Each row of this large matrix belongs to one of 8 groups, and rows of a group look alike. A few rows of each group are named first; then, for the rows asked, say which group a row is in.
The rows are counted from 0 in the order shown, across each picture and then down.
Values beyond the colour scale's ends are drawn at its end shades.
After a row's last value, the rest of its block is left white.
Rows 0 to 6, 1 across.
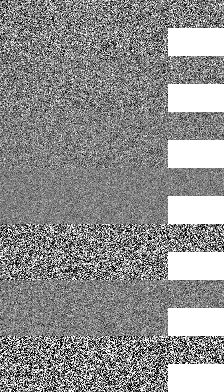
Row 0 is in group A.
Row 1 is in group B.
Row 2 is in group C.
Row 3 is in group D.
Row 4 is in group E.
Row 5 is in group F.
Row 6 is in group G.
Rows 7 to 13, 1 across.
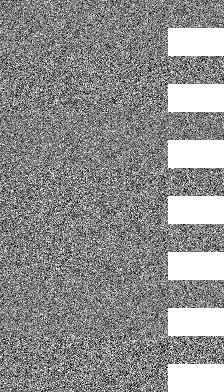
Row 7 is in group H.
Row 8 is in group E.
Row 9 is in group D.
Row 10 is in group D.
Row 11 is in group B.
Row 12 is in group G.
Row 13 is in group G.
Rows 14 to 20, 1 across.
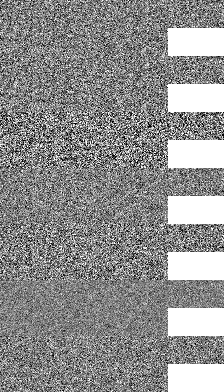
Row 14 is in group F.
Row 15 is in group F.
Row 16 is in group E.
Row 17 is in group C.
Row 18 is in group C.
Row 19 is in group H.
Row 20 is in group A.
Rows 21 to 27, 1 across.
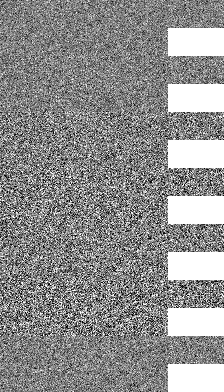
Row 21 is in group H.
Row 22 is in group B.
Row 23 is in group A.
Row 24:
D
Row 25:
E
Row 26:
C
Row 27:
G
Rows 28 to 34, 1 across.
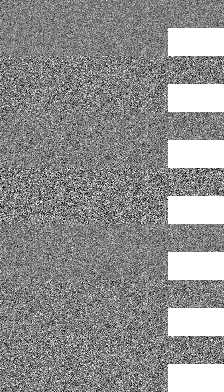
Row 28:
F
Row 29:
D
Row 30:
H
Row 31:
F
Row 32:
B
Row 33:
H
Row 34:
D
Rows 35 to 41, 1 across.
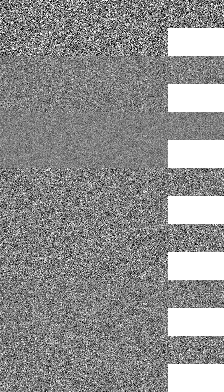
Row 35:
D
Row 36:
B
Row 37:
C
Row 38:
H
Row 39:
G
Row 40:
C
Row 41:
B
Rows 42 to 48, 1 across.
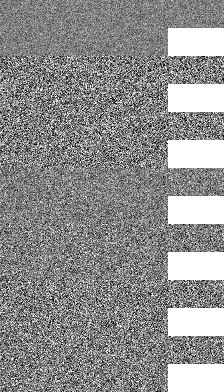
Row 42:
C
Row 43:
E
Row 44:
G
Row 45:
B
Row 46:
D
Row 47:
A
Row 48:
D
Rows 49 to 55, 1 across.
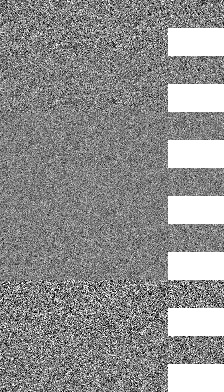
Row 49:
E
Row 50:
E
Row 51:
H
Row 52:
A
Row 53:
G
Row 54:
G
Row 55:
D
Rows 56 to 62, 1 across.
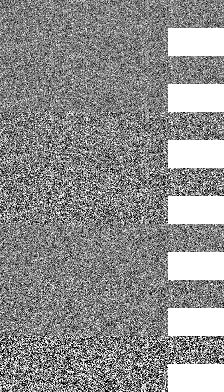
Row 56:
B
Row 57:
B
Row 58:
B
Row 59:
B
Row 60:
G
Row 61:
D
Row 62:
F
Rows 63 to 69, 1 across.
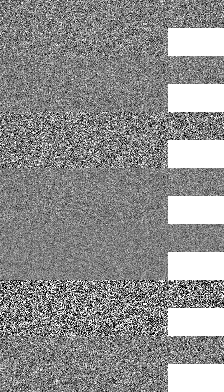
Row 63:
C
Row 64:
B
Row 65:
D
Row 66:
B
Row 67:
F
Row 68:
C
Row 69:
E
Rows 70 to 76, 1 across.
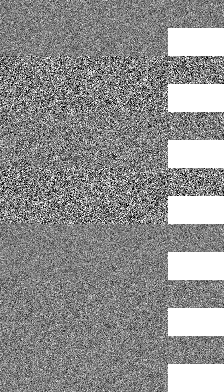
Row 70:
D
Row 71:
H
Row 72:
E
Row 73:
G
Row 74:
E
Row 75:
H
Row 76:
C
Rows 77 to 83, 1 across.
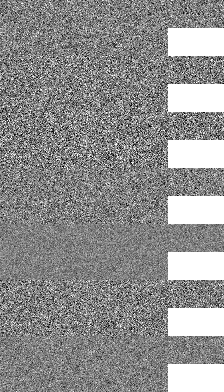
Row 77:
E
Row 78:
D
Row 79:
A
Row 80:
G
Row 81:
E
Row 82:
A
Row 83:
H
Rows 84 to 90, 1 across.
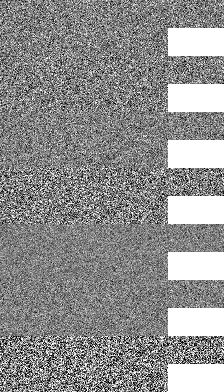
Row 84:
A
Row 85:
H
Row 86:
C
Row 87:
D
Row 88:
E
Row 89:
G
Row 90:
C
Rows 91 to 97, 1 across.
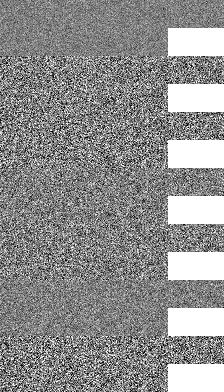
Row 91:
B
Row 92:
A
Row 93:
F
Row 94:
H
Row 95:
B
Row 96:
D
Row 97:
D
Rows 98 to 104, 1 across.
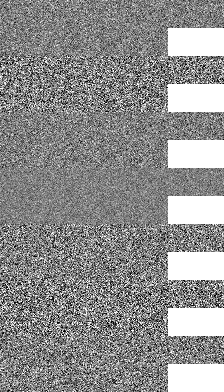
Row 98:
D
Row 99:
F
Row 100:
D
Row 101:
D
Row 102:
G
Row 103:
A
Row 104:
E
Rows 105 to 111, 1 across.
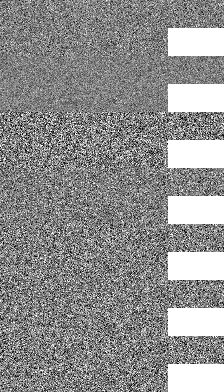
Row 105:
A
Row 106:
E
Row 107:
C
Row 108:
B
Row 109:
G
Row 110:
F
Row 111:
G
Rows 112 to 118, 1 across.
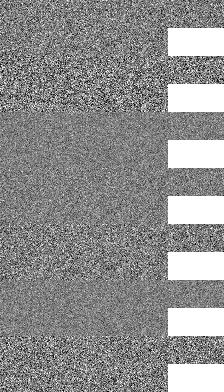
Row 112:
D
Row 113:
F
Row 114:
B
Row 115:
D
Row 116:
D
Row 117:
F
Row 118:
A
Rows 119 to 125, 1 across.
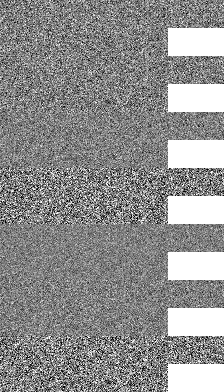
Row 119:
B
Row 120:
H
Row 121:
E
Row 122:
D
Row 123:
D
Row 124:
D
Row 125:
H
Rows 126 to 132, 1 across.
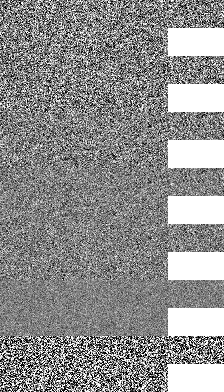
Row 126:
C
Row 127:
B
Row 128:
E
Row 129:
E
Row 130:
A
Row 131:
A
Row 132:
D
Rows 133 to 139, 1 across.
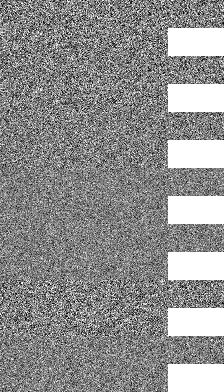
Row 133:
E
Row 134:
E
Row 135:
D
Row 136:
B
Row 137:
A
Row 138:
C
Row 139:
D
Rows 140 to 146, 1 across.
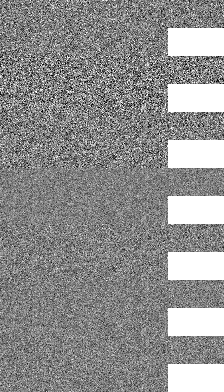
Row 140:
D
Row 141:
F
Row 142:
E
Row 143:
F
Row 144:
E
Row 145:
F
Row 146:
B
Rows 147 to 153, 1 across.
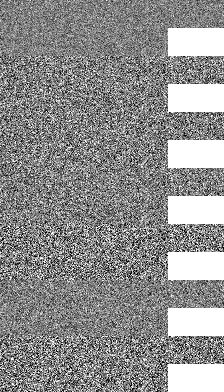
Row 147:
F
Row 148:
B
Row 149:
D
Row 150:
B
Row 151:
G
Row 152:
E
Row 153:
D
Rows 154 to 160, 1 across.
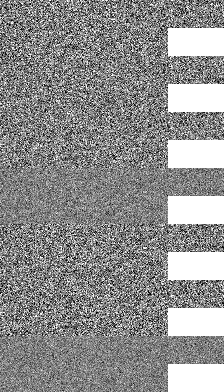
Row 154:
D
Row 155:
B
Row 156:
E
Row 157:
C
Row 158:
C
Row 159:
E
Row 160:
A
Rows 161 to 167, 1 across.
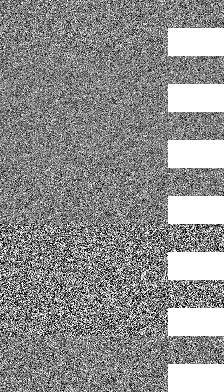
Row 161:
C
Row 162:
E
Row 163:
C
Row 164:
H
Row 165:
F
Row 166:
G
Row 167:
A
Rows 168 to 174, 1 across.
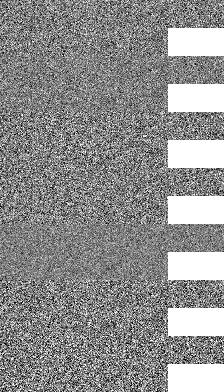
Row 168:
A
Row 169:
A
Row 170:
C
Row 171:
F
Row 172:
D
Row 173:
A
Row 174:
D
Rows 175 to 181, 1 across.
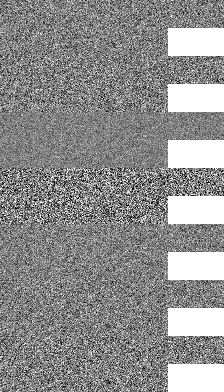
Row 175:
E
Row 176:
F
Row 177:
C
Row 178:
G
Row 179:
C
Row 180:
H
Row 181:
H
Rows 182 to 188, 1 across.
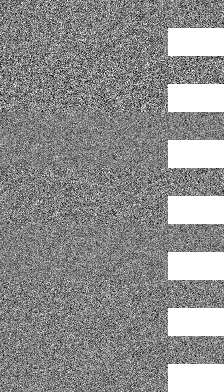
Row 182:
C
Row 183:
F
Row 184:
E
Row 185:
E
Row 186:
C
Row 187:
G
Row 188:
G
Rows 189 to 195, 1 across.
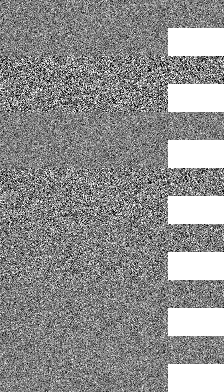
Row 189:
G
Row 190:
E
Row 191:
G
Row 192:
E
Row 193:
D
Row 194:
D
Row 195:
B
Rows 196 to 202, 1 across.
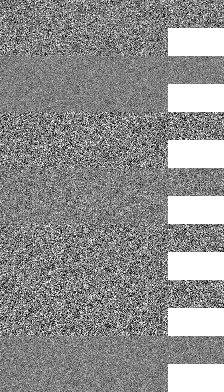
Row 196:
B
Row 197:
H
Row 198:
G
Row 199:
C
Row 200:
H
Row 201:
H
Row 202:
D
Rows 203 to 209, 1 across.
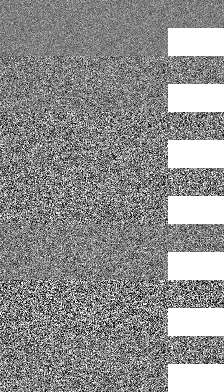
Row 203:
D
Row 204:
B
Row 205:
E
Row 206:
B
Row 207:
C
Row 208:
C
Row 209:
B
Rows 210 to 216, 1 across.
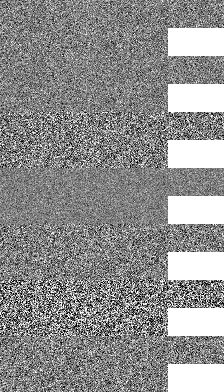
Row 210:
A
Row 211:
A
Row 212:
D
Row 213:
B
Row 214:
G
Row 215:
C
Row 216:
H
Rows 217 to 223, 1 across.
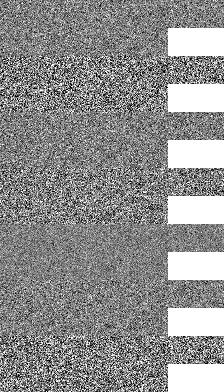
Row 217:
G
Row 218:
G
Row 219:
D
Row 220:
C
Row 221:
A
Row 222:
H
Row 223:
B
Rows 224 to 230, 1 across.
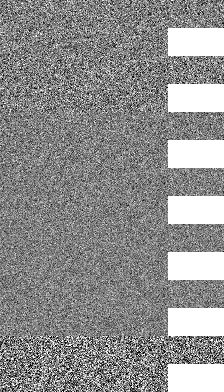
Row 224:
E
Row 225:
G
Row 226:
D
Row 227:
G
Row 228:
D
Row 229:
B
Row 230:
D
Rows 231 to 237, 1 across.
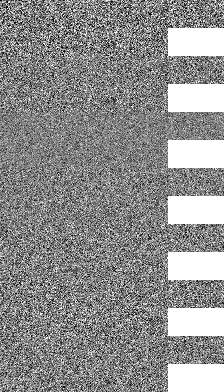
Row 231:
A
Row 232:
A
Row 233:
H
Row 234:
G
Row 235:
E
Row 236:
C
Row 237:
H
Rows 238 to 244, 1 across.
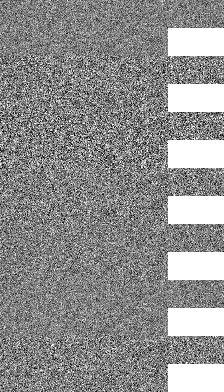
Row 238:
C
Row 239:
B
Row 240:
F
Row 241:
A
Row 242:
D
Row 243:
C
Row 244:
G
